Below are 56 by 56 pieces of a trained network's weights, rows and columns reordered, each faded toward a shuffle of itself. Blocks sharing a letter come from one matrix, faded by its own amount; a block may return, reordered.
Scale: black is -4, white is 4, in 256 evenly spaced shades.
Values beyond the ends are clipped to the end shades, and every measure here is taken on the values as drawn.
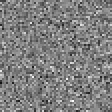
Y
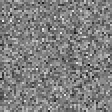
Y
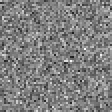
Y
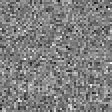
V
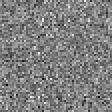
V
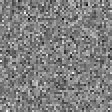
Y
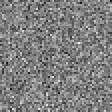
Y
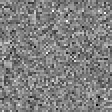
V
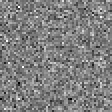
V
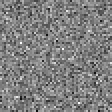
Y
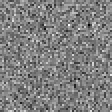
Y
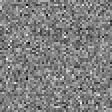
V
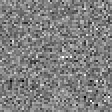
V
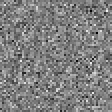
V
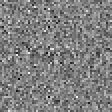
V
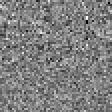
V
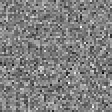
V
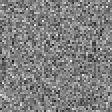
Y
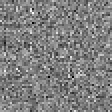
V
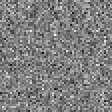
V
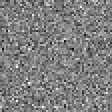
V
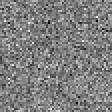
V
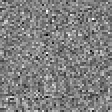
V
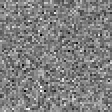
V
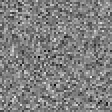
V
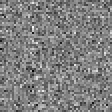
V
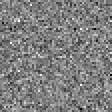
V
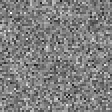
Y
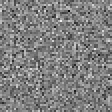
Y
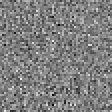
V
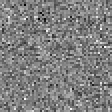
V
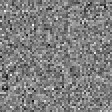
V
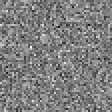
Y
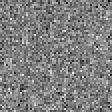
Y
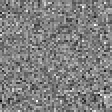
V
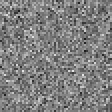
Y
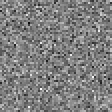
V
